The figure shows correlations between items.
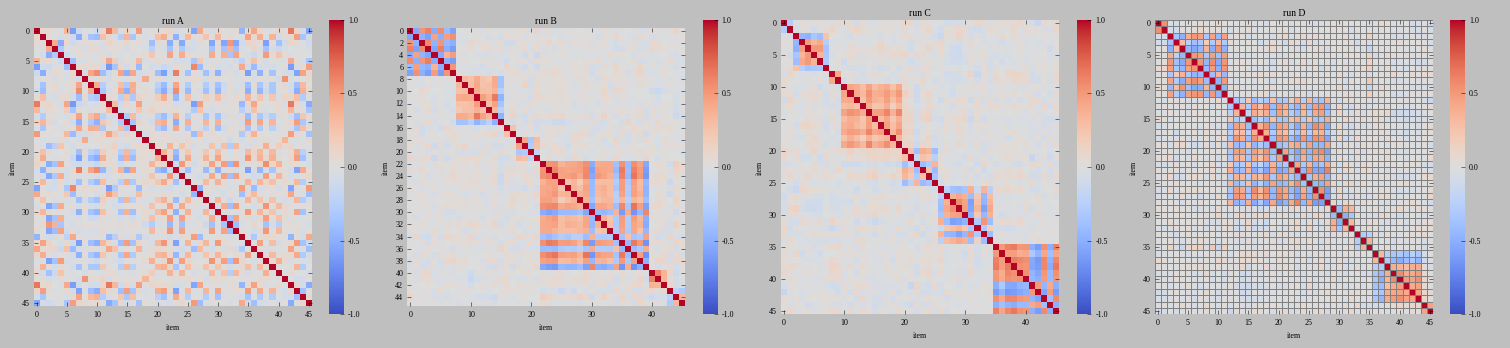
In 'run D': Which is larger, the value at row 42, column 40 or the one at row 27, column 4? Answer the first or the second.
the first
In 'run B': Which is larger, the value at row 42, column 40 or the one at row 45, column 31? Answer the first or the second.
the first
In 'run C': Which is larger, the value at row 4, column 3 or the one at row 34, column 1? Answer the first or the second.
the first
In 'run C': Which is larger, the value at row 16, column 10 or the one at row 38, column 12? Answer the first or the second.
the first
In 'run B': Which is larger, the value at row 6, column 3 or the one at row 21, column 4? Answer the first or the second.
the second
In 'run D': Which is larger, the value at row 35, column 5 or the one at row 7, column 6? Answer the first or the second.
the second
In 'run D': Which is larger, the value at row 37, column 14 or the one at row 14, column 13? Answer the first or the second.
the second
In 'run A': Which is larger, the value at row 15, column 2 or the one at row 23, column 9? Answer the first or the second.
the second
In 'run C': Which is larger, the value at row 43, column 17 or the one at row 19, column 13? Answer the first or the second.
the second
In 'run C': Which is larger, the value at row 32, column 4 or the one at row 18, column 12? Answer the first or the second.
the second
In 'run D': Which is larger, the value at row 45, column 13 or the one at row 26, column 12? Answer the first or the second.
the first
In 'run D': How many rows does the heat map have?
46
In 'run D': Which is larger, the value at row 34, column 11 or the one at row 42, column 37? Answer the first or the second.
the first
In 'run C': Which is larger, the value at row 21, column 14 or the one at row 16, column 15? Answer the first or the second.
the second
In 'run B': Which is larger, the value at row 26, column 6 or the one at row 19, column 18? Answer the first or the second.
the second
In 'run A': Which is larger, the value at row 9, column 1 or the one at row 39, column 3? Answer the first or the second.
the second
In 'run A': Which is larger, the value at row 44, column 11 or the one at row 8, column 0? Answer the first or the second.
the second
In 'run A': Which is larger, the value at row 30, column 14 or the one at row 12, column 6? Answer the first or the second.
the first
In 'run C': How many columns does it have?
46
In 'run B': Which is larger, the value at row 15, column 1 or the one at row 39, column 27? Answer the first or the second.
the first
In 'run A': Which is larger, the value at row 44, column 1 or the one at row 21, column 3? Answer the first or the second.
the second
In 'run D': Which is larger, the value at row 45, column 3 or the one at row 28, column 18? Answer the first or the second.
the first
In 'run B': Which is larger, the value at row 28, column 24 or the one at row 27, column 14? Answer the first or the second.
the first
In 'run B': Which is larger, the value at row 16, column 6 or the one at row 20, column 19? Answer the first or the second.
the first
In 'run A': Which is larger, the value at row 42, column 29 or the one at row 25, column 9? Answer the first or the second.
the first
